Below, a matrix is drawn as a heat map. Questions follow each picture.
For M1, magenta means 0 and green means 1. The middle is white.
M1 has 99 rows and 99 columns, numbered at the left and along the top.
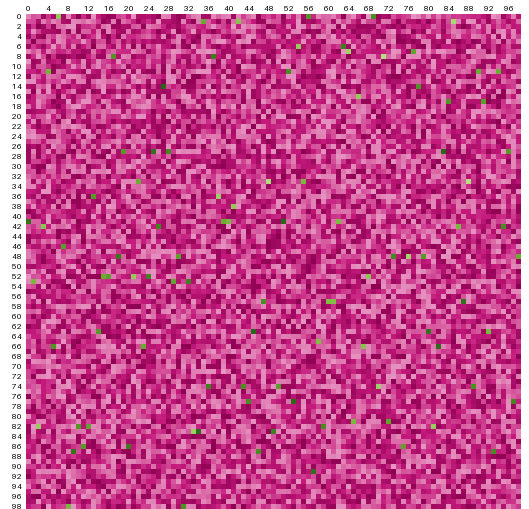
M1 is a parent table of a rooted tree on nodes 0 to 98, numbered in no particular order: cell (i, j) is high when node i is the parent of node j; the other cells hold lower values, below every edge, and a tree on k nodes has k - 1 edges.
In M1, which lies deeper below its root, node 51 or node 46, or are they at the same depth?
node 46
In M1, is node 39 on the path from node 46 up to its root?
no
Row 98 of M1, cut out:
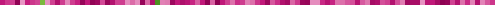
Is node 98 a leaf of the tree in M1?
no
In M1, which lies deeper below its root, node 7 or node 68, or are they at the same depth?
node 68
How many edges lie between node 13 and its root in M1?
2
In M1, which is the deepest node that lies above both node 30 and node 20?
48
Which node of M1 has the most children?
48
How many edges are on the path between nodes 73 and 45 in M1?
7
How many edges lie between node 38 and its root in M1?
2
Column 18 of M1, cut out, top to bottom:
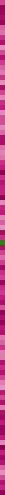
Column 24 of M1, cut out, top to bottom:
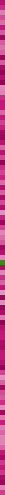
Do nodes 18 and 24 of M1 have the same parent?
no
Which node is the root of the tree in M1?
74
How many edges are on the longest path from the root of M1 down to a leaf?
32
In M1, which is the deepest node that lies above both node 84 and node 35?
17
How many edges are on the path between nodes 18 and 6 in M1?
7
